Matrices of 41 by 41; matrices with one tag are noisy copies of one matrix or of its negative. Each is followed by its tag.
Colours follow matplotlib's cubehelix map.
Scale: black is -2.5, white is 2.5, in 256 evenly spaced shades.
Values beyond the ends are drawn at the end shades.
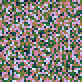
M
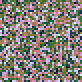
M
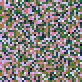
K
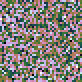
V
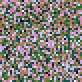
M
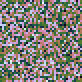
V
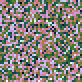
V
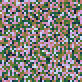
M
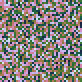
K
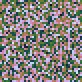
M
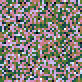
V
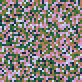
V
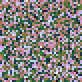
M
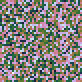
V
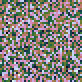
M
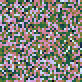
V
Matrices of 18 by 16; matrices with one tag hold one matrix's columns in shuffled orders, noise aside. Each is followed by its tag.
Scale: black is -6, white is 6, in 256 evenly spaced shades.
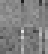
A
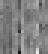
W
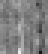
W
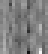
W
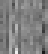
W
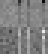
A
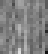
W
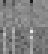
A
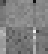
A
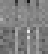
A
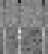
A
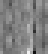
W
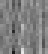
W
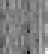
W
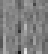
W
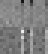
A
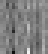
W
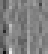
W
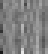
W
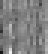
W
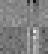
A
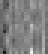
W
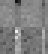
A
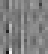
W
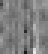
W
